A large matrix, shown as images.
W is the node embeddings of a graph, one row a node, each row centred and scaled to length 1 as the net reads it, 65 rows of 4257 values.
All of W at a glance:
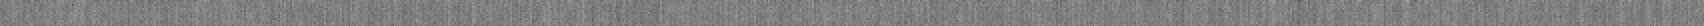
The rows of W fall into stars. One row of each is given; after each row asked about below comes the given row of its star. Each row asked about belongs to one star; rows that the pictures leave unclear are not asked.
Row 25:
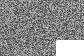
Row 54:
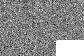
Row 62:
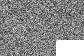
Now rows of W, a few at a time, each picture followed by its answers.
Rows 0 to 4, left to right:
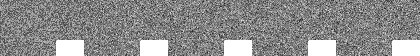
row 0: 62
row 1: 62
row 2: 25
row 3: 62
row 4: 62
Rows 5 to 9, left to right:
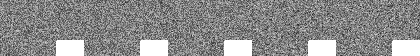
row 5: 62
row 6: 62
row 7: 54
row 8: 25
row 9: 25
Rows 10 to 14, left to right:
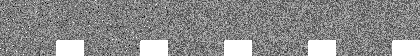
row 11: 54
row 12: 62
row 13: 62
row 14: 54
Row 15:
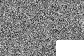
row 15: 54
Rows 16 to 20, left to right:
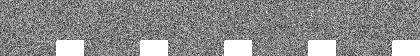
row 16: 62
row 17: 25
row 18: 25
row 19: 54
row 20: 54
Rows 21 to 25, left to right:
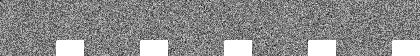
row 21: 54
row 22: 25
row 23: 25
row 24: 62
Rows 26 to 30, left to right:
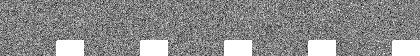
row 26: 25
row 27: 54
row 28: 54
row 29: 54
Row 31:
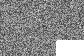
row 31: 62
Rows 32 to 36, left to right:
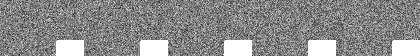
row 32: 54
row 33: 25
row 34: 54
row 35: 62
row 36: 25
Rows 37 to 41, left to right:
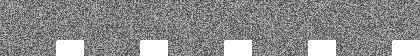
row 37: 54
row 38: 54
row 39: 25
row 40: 25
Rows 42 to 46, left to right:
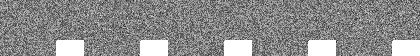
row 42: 62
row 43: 54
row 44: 54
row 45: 25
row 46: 25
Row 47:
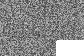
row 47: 54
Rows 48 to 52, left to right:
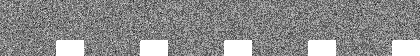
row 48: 54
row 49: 54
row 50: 25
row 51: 54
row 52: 62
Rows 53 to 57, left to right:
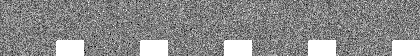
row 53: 25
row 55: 54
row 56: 25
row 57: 62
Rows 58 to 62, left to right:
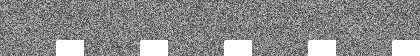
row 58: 62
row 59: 25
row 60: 54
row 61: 54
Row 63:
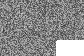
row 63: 25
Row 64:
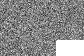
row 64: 62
